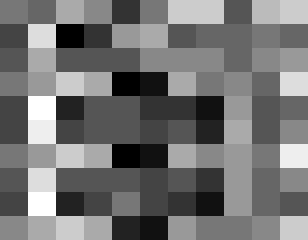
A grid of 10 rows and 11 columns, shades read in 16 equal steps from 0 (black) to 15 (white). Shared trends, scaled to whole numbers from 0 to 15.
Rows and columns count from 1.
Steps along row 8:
up down same same down up down up down up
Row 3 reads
5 10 5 5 5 8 8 8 6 8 9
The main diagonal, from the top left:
7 13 5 10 5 4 10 3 9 8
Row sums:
93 69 77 83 58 66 87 68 60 86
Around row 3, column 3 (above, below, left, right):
0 12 10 5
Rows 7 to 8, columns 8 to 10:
8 9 7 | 3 9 6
